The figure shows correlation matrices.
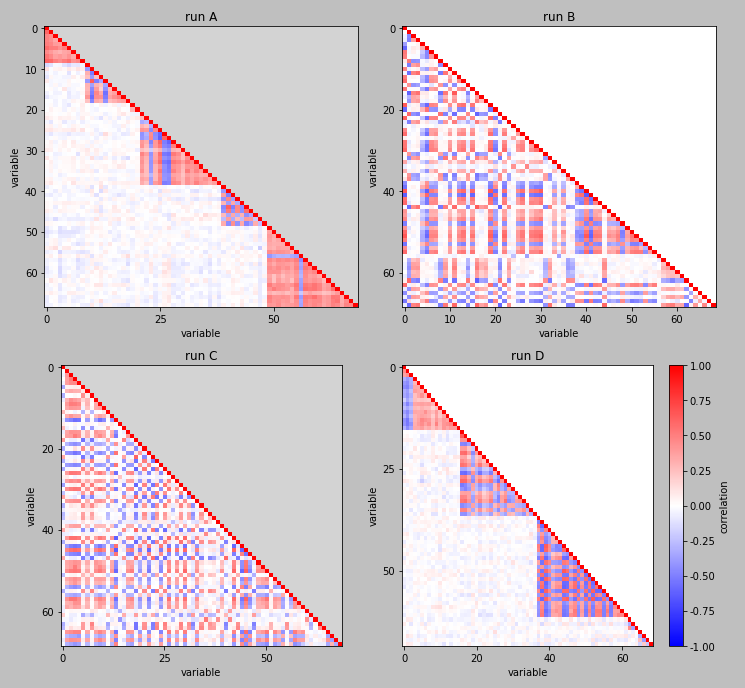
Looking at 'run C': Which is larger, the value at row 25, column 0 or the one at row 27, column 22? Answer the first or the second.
the second
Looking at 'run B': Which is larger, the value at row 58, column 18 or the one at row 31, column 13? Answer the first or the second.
the first
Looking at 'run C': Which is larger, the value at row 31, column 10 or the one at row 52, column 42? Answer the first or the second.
the second
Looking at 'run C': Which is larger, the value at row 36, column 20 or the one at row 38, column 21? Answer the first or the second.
the first
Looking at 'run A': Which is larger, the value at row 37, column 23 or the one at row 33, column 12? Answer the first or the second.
the second
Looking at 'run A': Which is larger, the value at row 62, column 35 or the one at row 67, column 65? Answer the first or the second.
the second
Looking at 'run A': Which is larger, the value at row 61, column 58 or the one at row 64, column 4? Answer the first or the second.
the first
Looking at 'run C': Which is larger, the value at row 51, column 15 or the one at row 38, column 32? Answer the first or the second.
the second
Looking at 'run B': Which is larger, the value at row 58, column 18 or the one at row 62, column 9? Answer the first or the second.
the first
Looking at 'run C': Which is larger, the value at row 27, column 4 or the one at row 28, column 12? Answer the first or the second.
the second
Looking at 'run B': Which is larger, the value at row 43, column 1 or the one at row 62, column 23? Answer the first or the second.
the first
